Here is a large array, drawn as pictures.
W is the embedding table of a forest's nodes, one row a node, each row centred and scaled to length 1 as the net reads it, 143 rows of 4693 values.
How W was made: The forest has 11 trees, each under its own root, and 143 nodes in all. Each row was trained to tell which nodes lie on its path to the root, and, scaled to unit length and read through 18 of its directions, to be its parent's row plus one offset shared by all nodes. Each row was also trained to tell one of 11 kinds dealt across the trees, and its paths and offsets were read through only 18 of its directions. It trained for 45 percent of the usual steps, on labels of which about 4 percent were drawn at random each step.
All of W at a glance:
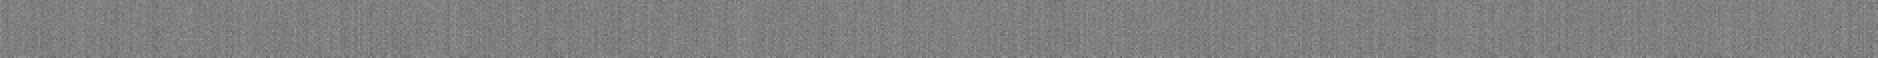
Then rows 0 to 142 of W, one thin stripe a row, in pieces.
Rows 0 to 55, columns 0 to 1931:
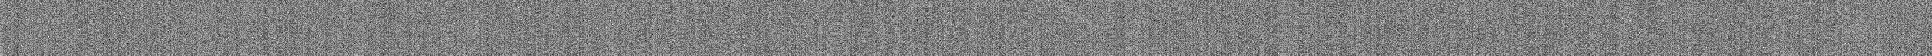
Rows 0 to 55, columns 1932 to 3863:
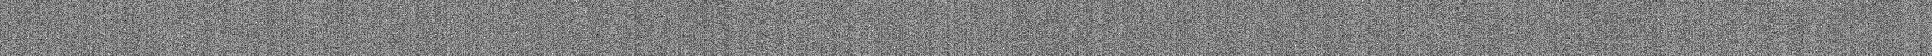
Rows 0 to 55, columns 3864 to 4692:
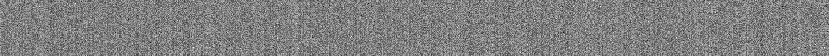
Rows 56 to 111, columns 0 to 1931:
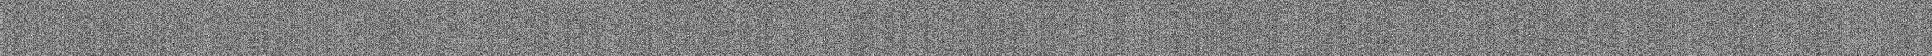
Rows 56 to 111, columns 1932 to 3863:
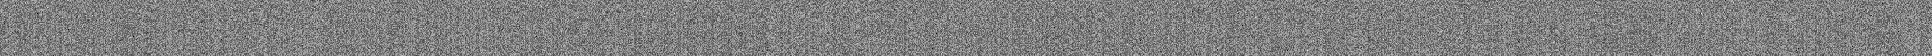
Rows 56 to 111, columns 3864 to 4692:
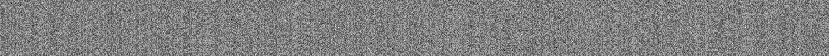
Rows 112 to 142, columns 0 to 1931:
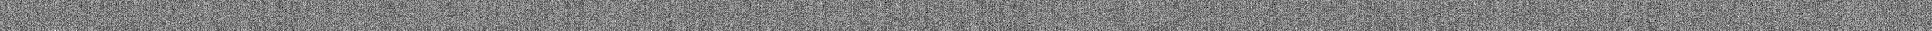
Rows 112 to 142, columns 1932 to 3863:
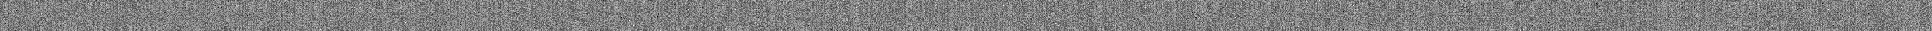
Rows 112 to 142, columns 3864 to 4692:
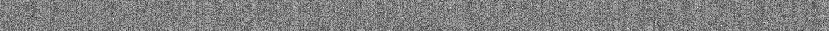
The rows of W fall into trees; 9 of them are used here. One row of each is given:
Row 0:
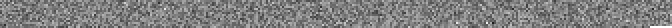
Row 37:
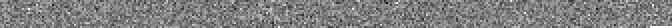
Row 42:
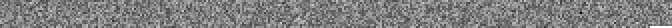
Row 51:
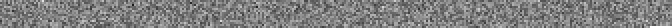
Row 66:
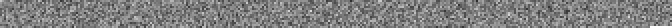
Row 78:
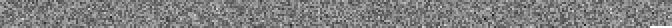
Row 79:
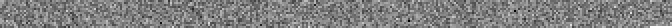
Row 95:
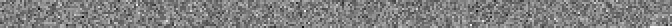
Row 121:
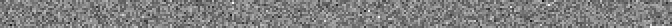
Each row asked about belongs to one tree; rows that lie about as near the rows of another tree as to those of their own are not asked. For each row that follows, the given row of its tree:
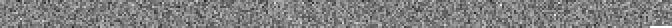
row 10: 78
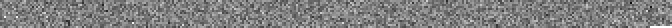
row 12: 0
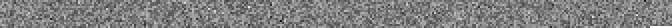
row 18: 78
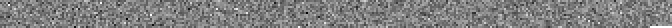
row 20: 0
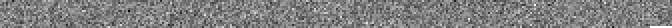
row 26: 95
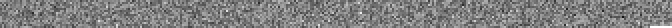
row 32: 95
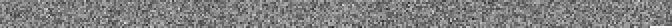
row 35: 37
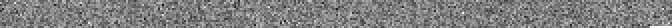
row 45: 121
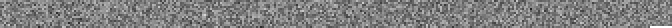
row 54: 37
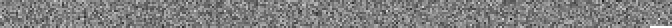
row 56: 121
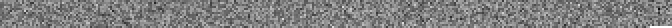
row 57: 51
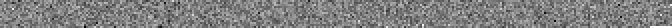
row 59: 78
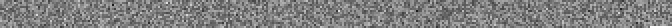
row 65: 37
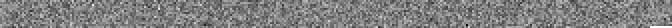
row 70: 37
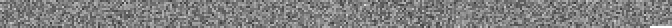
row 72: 95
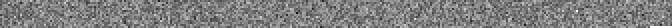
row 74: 51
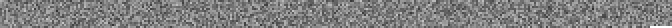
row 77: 66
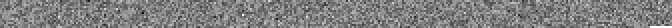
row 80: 42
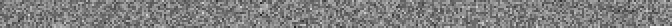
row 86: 51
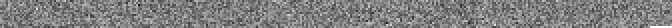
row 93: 79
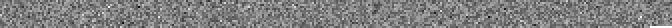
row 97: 121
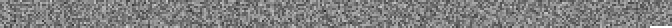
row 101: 37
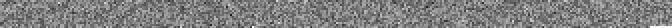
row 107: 0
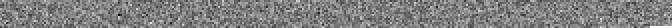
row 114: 95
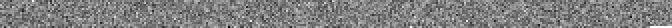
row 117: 0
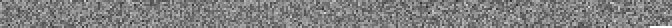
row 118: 95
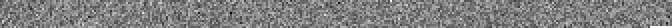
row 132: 121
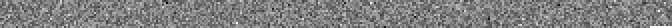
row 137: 121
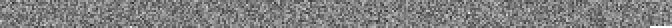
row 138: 0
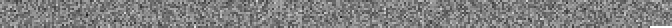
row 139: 78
